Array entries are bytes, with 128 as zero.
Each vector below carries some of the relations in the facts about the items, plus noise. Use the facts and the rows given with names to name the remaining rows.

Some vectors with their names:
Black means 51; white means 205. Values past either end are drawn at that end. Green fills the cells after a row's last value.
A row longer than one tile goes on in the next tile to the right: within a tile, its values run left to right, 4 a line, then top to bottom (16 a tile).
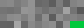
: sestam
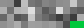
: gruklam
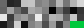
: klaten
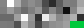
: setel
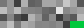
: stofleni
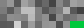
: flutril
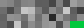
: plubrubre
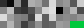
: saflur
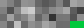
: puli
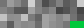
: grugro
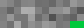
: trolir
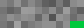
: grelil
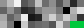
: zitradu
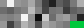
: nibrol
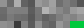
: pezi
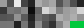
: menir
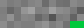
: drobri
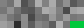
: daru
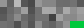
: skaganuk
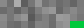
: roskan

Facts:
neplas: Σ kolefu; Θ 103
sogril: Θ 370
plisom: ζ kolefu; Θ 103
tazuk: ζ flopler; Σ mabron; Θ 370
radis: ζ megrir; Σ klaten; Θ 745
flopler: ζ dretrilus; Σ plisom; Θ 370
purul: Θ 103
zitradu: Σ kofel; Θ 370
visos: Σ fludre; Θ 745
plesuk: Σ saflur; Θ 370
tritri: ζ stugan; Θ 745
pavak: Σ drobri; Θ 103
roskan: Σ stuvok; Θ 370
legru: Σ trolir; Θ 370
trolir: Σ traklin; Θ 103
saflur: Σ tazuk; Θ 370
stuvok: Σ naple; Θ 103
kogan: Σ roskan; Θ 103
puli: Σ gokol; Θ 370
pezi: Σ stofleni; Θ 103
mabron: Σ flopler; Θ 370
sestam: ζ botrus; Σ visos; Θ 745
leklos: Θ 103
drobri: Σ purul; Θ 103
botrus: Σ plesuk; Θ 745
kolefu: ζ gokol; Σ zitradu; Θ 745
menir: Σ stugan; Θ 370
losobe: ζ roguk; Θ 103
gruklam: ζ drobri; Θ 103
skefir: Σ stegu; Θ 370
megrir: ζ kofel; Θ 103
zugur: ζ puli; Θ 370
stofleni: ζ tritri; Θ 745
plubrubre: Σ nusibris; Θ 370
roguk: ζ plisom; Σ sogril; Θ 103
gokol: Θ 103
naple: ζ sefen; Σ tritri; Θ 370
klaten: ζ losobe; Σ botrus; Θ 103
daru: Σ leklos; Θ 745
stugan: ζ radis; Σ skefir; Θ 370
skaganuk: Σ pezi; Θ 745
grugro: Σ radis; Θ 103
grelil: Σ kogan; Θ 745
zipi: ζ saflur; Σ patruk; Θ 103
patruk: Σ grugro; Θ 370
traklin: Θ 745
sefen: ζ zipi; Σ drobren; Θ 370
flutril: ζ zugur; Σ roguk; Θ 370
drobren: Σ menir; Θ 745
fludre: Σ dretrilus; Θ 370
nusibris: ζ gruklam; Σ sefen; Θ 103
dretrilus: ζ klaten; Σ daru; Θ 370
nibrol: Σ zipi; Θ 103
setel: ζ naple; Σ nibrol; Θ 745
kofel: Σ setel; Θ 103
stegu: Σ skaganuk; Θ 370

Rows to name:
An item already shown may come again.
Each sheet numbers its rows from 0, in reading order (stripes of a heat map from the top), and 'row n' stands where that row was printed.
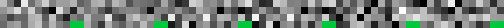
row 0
losobe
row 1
patruk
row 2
klaten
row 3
klaten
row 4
stugan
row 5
radis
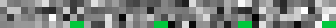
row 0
roguk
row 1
kofel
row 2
flopler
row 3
sefen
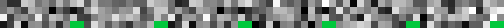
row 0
klaten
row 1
naple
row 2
klaten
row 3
dretrilus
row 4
tritri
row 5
sefen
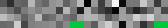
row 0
mabron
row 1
radis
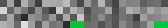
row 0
megrir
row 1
skaganuk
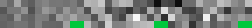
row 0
nusibris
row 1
kolefu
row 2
tazuk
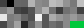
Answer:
tazuk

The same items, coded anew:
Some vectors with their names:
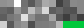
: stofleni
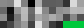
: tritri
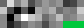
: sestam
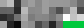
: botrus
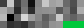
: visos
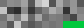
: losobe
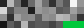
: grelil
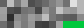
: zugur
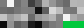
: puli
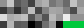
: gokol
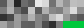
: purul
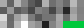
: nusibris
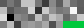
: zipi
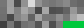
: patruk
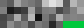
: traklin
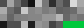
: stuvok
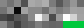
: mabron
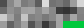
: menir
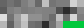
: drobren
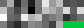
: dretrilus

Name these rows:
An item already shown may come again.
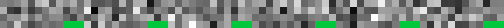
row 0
losobe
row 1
roguk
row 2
nusibris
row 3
klaten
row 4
flopler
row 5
flutril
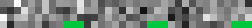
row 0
stugan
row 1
zitradu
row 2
tazuk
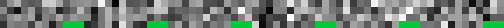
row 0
trolir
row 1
tritri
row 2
setel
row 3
plisom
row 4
drobri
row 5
naple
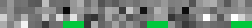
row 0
plubrubre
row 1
zitradu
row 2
mabron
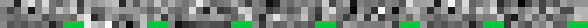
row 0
klaten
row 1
sefen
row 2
radis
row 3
megrir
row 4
kolefu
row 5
klaten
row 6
kofel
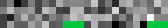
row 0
kofel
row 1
gokol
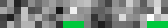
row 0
neplas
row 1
saflur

